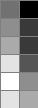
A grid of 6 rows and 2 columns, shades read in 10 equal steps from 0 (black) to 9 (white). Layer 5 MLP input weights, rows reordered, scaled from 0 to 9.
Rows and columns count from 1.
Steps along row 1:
down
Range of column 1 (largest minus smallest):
5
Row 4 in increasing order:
3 8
